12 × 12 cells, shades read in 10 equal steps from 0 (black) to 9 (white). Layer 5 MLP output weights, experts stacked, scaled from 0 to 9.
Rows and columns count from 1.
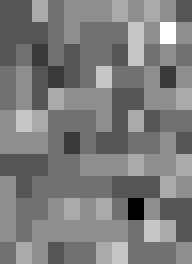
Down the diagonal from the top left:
3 3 2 2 5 4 3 5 3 5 6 5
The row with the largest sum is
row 11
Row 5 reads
4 5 3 6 5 5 5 3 3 5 5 6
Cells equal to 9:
1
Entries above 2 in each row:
12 12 11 10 12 12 11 12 12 11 12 12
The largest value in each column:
5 7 6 6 6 5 7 7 7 7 9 6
